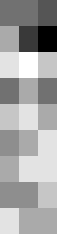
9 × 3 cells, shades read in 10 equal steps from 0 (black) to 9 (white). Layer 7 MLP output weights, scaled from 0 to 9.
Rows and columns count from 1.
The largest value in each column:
8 9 8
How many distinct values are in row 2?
3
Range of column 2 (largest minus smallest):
7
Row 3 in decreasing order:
9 8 7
